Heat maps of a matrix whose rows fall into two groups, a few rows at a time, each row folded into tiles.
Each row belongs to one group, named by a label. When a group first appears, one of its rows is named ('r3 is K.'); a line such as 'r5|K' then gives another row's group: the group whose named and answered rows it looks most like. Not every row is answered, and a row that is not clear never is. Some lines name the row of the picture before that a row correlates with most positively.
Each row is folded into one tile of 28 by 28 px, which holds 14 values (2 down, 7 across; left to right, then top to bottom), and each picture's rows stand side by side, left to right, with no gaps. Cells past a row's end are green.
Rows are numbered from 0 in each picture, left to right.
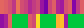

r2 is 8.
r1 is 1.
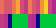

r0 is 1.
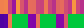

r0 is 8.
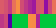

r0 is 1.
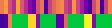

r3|8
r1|8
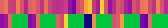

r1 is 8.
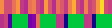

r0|1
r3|1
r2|1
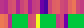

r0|8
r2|1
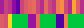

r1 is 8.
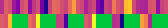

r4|1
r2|1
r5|8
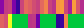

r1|1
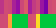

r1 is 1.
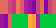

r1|8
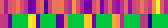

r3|8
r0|1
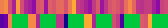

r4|1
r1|8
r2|1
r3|8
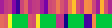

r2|1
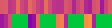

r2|8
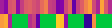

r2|8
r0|8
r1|1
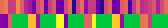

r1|8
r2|8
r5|8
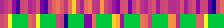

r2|1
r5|8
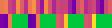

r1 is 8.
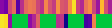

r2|1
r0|8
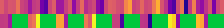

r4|1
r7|8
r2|8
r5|1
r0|1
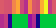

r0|1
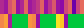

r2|8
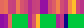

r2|1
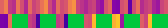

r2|1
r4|8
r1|1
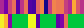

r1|8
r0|8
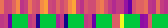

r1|1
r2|1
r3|1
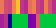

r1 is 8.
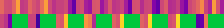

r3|8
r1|1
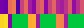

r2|8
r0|8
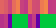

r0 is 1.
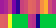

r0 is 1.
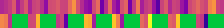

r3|8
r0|8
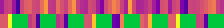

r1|1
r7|1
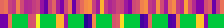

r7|8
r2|8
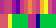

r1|1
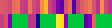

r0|1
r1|1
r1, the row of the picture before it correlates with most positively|1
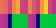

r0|1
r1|1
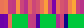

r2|1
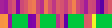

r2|1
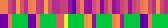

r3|8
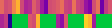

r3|8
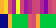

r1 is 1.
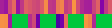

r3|8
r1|1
